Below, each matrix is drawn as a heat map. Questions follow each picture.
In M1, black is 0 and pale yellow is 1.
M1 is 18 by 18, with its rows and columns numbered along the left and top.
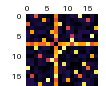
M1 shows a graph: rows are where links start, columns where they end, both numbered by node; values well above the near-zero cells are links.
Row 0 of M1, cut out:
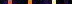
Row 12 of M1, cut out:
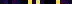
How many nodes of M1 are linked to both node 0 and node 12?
1
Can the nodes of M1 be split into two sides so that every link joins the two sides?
no
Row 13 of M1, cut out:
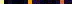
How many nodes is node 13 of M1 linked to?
3
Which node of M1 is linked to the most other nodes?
node 7
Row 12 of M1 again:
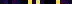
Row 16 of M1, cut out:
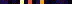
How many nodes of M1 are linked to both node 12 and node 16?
1
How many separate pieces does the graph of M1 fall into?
1
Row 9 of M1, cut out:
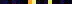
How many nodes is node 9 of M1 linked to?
3
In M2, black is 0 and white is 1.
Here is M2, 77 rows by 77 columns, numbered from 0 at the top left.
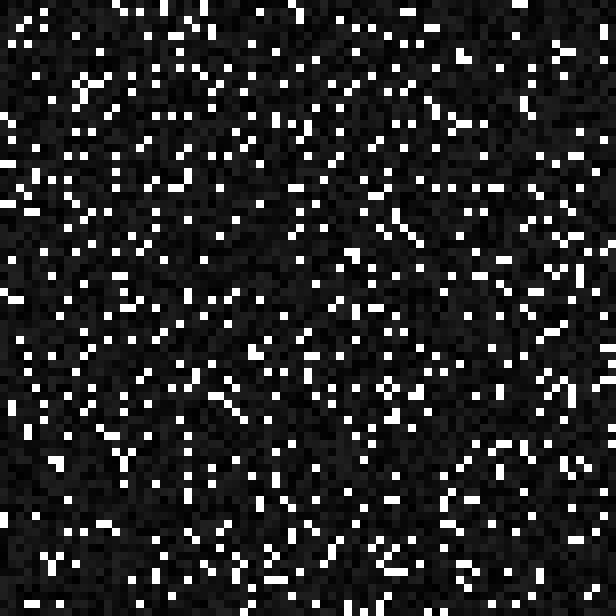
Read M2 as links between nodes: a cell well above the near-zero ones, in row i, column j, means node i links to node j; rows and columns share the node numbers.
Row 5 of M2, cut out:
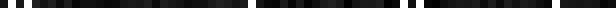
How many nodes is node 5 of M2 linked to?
6
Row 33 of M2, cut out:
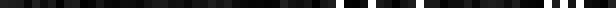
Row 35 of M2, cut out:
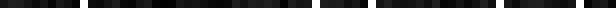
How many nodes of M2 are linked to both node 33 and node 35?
2
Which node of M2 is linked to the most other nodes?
node 23
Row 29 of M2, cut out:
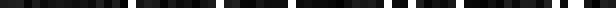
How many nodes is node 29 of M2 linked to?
9
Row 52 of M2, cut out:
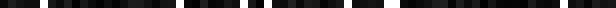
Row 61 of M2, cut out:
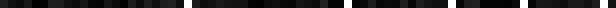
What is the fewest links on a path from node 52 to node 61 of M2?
2
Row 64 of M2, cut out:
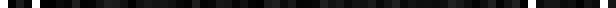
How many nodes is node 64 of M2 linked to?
4
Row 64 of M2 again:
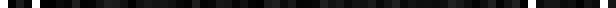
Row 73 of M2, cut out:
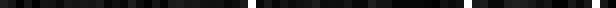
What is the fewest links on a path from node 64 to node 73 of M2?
3
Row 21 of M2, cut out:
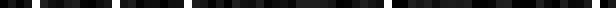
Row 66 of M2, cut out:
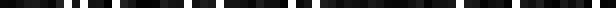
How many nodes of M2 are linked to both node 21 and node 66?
3
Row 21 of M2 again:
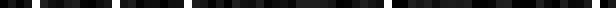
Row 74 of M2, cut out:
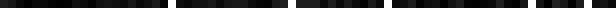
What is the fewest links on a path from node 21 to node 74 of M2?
1
